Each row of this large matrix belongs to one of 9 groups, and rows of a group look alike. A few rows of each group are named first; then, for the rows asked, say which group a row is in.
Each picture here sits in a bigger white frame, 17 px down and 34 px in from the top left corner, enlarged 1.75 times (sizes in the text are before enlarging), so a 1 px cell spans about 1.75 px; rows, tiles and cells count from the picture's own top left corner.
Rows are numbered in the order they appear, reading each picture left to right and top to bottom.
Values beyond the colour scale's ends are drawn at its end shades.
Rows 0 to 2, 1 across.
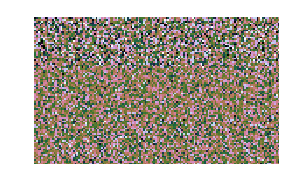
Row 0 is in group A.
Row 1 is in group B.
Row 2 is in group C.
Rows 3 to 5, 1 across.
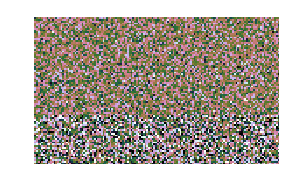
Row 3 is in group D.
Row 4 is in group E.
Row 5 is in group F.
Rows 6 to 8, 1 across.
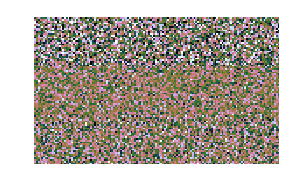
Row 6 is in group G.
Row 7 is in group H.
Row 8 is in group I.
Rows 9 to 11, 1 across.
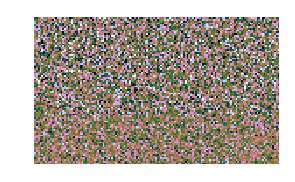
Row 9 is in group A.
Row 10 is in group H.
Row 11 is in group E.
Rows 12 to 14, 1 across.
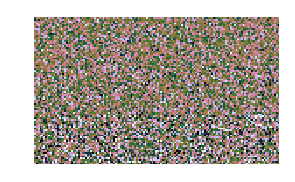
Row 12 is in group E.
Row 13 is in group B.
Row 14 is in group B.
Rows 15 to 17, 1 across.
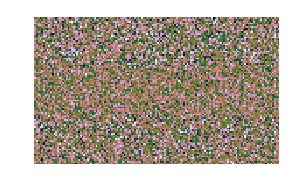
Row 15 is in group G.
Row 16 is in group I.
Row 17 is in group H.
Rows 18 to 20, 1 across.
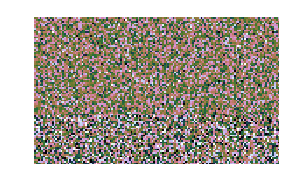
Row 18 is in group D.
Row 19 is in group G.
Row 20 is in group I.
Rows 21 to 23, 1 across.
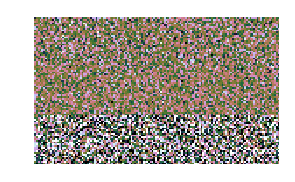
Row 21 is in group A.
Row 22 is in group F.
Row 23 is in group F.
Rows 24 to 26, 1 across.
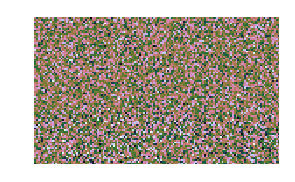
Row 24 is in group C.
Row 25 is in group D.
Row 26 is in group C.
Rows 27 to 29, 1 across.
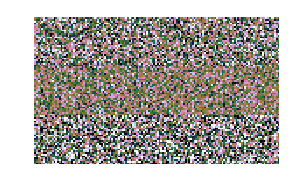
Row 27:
F
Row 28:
A
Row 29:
B
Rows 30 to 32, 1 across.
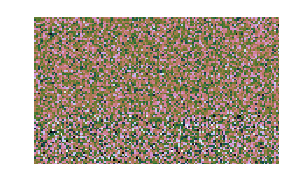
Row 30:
E
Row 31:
H
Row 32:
E
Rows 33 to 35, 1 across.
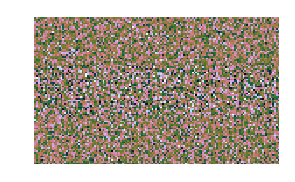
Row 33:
G
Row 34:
I
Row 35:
F
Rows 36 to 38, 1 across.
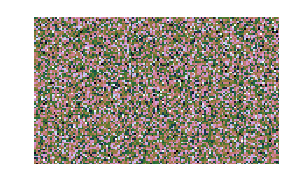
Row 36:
D
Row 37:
F
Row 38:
B
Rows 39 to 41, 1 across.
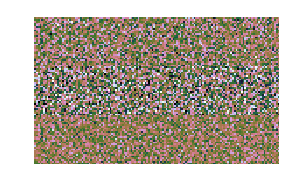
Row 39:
E
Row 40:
B
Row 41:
D
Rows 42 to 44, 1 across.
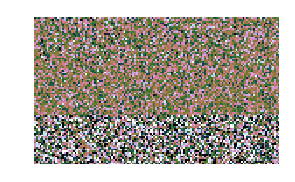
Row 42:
A
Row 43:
C
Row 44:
G
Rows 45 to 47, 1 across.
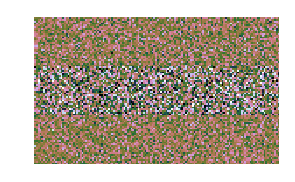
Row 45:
F
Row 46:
D
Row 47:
D
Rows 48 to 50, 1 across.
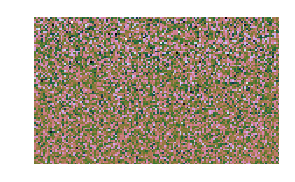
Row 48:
I
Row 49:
H
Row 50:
E
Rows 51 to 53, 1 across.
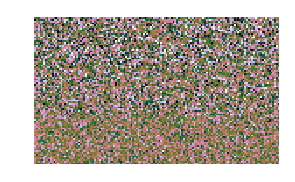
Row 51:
B
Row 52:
I
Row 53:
F
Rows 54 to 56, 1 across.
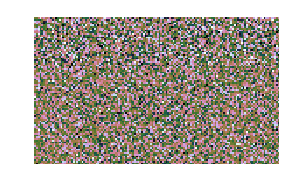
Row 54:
B
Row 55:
D
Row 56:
D
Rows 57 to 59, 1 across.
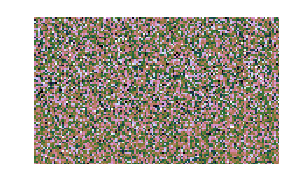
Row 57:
B
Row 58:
E
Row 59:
G
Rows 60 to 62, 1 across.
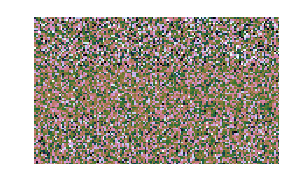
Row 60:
D
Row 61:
G
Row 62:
A
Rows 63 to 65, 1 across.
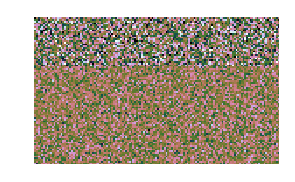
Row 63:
H
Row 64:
D
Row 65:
B
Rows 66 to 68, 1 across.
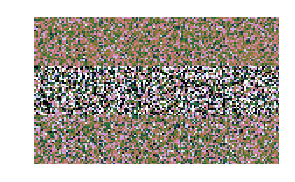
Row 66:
E
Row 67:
A
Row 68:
E
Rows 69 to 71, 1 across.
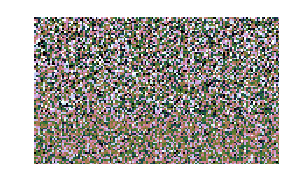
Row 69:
A
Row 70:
G
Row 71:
B
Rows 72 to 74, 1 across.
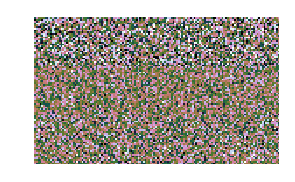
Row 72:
E
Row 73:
A
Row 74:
D
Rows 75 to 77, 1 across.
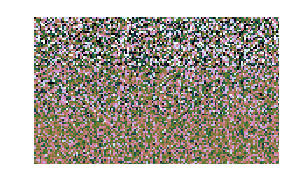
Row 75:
D
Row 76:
E
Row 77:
C
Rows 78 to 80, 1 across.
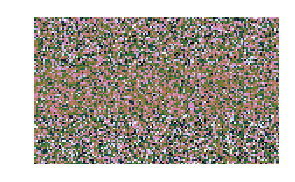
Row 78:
B
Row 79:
F
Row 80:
C
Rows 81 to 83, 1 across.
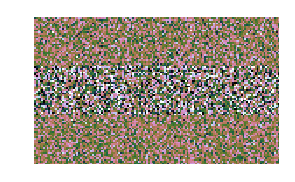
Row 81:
D
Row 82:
A
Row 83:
C
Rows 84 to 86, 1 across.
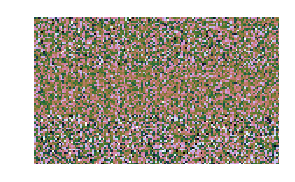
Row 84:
A
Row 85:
A
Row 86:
I
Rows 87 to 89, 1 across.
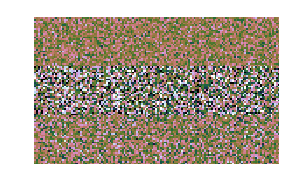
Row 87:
B
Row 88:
H
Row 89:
H
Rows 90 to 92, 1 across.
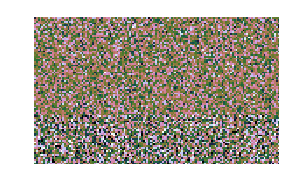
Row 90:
H
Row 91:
C
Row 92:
A
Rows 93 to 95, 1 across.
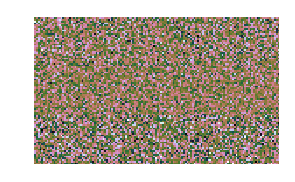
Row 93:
F
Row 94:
E
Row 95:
H
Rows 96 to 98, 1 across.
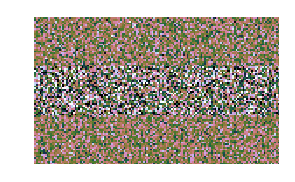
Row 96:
G
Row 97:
B
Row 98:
A
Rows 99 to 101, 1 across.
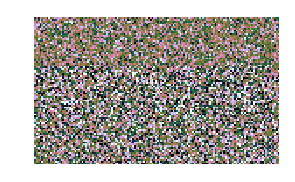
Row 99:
H
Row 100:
G
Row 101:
D
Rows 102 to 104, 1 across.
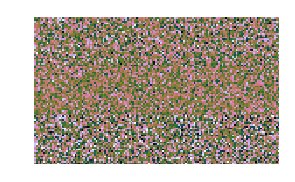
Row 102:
F
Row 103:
D
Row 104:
F
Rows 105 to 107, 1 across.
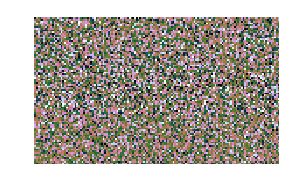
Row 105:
I
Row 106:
C
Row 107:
D
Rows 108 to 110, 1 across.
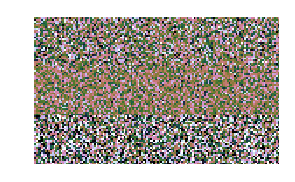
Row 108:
B
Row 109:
F
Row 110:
A
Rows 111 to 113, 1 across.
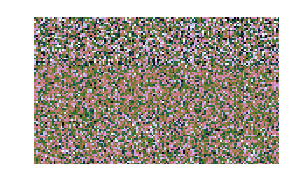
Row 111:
F
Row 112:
F
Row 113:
G
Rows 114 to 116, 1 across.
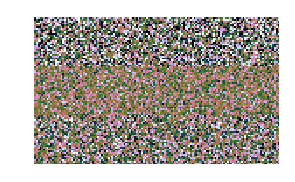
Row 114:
E
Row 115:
G
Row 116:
H
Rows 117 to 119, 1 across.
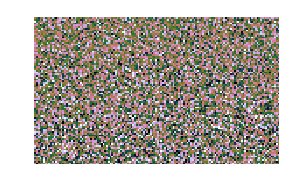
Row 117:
F
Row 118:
G
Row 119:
B
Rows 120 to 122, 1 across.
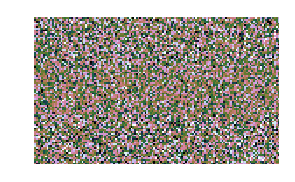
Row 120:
I
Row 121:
A
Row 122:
D
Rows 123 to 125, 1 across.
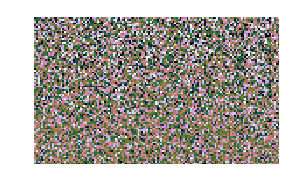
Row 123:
C
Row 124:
B
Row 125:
F
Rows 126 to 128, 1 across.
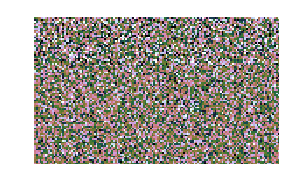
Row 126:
B
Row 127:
G
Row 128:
C
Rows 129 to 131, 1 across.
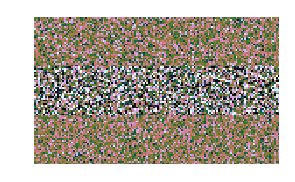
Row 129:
H
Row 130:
B
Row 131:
C
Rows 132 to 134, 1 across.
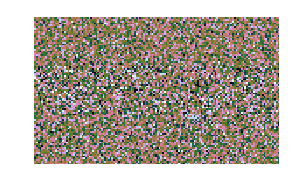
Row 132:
C
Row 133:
H
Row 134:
E
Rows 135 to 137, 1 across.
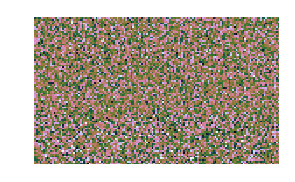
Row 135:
A
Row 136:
F
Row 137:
G
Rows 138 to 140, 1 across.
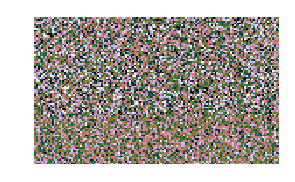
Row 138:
E
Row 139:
H
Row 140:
I
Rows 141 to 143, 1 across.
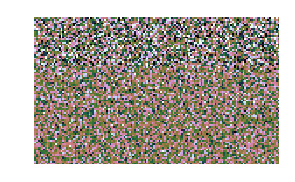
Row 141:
C
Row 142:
F
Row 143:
A
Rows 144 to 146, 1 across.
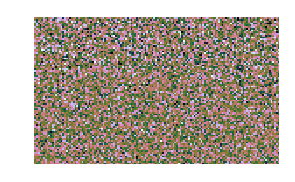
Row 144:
F
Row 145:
B
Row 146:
E
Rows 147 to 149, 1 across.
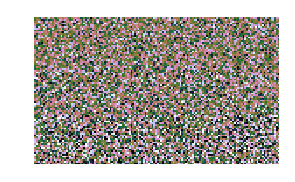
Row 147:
C
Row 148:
E
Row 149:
F
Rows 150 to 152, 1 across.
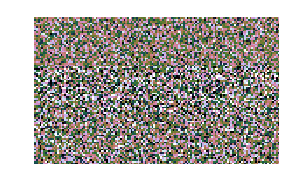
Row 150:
E
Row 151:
E
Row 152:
H
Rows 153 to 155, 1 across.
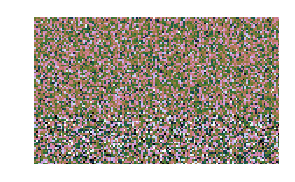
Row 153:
I
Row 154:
H
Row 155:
C
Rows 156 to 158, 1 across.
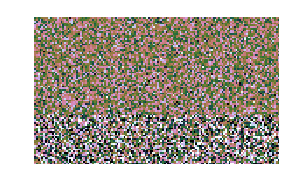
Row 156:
H
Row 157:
B
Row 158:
I
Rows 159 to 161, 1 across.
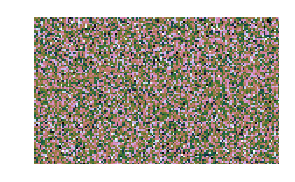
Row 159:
I
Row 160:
C
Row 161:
G
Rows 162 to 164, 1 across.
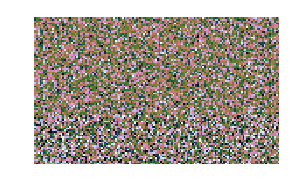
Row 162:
B
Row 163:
B
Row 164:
E
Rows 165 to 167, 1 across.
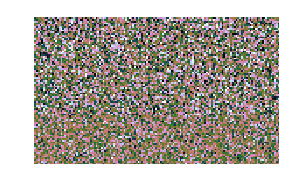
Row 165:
A
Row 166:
I
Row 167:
C
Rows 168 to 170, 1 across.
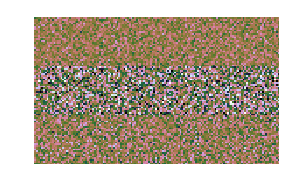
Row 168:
D
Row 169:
D
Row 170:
F
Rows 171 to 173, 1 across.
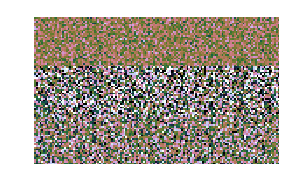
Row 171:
C
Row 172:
C
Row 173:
A
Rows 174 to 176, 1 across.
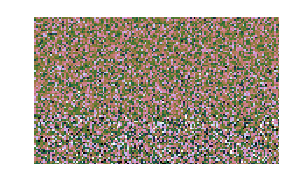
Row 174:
E
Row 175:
F
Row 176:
D
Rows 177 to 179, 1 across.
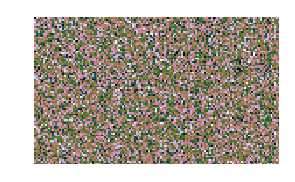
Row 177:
G
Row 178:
H
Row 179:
H
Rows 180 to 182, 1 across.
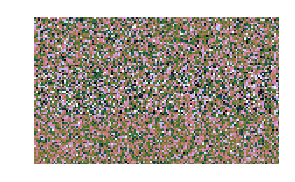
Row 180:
H
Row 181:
C
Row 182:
D
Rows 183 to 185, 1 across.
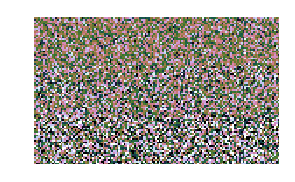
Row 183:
B
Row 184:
E
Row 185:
D
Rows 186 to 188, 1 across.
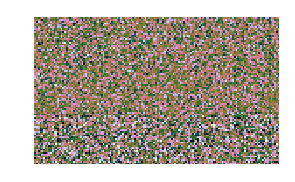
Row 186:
C
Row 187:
H
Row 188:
B
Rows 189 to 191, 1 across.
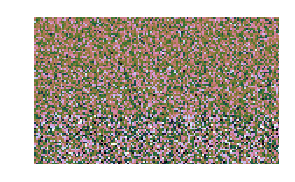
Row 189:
F
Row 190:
C
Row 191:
D
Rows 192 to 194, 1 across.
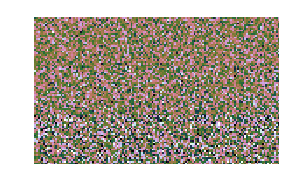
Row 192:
D
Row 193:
F
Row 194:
H
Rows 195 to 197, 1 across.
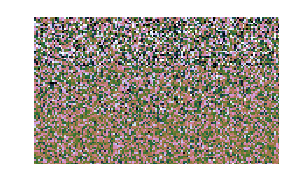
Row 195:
G
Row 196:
E
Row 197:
H
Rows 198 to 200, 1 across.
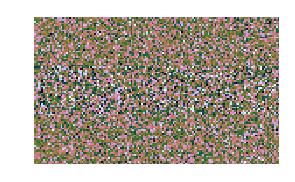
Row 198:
F
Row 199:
A
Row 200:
D
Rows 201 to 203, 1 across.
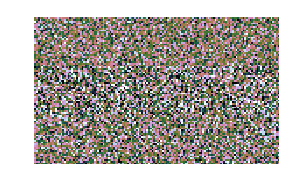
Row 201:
H
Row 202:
A
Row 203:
F
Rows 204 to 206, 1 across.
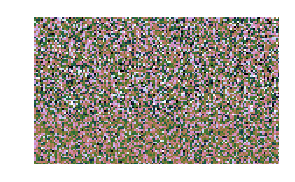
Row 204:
F
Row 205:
I
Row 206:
F
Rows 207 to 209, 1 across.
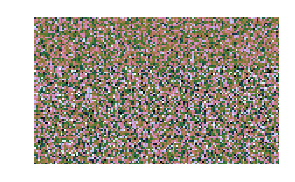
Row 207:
A
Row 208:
F
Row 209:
C
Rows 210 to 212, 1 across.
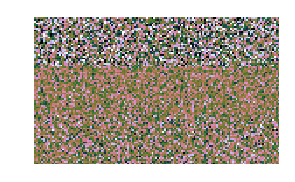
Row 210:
E
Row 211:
A
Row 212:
D
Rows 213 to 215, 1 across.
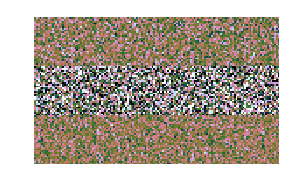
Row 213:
G
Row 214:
D
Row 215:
A
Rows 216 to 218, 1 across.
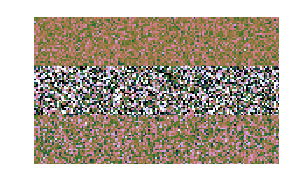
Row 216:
F
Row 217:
H
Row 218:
I
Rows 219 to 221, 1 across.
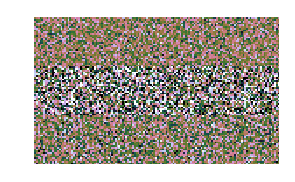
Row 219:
E
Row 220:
G
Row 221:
B
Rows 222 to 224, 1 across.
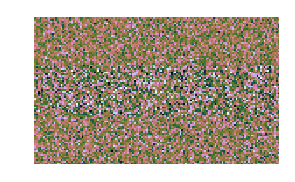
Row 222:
G
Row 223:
C
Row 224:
F
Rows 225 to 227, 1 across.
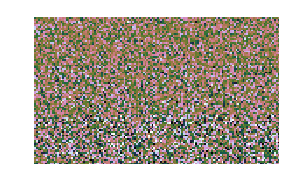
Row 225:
H
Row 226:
A
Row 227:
C
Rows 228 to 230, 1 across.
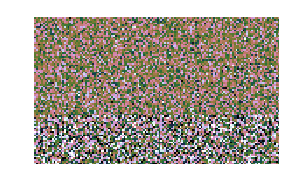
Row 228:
H
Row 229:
F
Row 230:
B
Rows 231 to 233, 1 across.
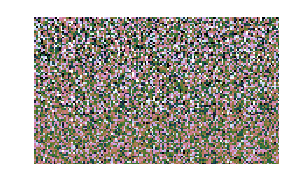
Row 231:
A
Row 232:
G
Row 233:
G
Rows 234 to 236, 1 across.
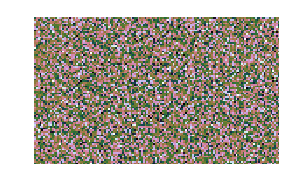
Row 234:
D
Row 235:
D
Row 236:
H
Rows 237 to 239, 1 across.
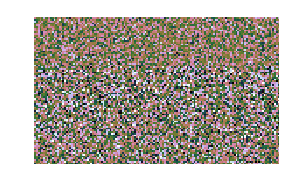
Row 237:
B
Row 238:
C
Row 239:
H
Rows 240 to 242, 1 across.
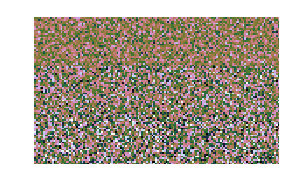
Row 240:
D
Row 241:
D
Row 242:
G
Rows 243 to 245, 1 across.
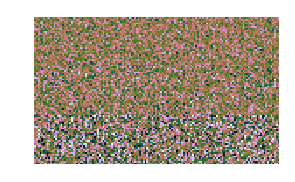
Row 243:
I
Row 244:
I
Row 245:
A
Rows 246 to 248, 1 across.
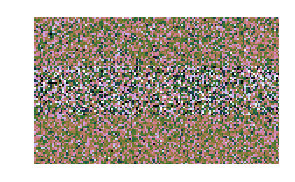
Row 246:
E
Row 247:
E
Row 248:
F
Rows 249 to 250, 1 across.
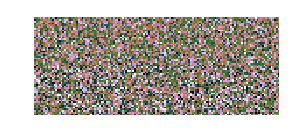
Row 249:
B
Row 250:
H
